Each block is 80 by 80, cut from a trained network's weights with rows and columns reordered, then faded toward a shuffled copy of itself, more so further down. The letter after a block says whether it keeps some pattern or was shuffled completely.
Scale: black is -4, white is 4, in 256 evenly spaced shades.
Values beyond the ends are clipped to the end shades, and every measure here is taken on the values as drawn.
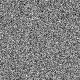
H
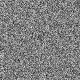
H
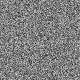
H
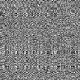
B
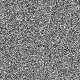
H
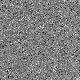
H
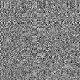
B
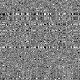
B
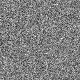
H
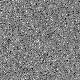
H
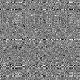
B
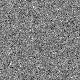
H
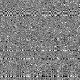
B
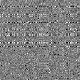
B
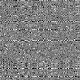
B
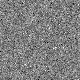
H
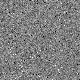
H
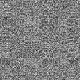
B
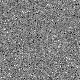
H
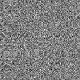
B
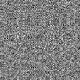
B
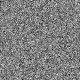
H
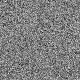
H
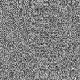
B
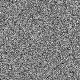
H
